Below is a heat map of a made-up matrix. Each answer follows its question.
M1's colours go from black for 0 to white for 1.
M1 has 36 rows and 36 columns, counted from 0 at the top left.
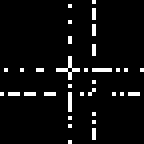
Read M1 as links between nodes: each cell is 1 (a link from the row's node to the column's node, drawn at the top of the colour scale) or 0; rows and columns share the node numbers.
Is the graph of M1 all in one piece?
yes
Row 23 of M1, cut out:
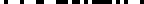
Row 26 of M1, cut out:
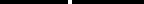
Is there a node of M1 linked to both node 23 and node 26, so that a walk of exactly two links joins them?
yes
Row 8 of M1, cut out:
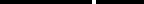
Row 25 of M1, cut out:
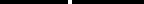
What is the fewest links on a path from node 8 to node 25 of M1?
3
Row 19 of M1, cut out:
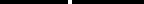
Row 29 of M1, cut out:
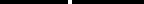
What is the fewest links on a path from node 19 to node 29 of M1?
2
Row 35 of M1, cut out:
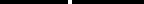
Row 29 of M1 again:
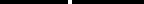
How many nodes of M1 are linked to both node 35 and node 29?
1
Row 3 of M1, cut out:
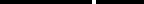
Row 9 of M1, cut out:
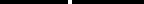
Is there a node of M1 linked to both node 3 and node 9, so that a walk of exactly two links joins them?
no
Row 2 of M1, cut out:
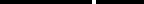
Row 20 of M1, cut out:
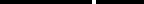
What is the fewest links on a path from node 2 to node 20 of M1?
2
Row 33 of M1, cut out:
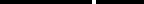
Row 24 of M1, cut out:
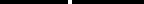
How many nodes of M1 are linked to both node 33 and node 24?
0
